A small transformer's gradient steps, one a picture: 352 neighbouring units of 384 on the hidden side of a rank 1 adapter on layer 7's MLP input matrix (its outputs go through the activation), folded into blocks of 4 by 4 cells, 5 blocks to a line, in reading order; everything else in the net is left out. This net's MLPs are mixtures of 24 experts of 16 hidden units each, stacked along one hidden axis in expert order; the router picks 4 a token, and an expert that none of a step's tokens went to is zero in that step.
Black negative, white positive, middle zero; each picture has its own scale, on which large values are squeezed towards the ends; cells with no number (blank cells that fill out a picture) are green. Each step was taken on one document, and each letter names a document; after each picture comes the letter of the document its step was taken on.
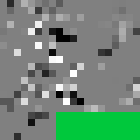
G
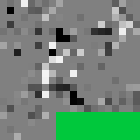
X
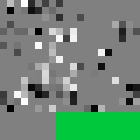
G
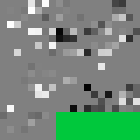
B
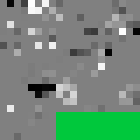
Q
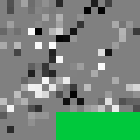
G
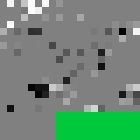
Q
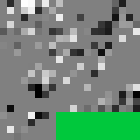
X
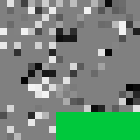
G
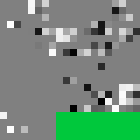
B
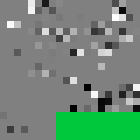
B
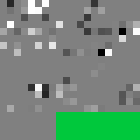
Q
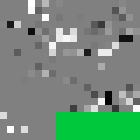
B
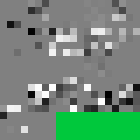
B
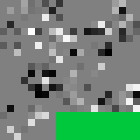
X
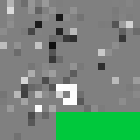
G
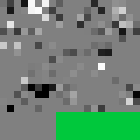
Q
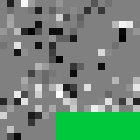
G
